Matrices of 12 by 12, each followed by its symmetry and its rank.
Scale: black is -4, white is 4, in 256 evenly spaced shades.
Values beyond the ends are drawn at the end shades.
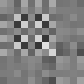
symmetric, rank two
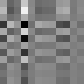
neither, rank one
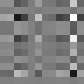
neither, rank one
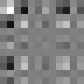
symmetric, rank one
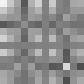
symmetric, rank two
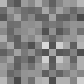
symmetric, rank two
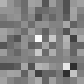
symmetric, rank two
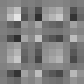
symmetric, rank one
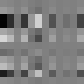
neither, rank one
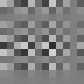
neither, rank one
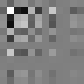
symmetric, rank one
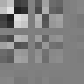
symmetric, rank one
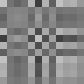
symmetric, rank one
